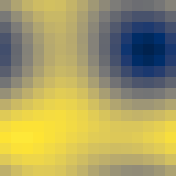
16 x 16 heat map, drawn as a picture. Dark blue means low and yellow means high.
The ninth with the lowest average is the top right. No regular stripes run through it. There are no lone odd cells. The bottom left is the ninth with the highest average.
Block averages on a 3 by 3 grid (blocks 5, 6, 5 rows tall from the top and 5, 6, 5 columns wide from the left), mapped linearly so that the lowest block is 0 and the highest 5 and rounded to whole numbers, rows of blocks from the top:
3 3 0 / 3 4 1 / 5 4 4
